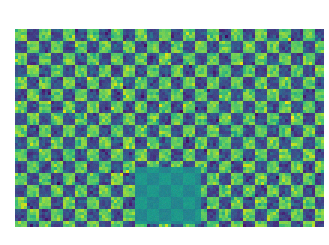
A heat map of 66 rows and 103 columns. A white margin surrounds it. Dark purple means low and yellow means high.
The histogram has two humps. Neither half mirrors the other. No overall slope runs across the table. A checkerboard runs through the table. In the bottom middle lies a patch that is calmer than the rest.
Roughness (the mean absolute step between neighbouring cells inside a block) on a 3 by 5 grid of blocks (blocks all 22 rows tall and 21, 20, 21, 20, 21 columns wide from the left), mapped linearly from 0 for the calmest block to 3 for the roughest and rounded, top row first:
3 3 3 3 3 / 3 3 3 3 3 / 3 3 0 3 3
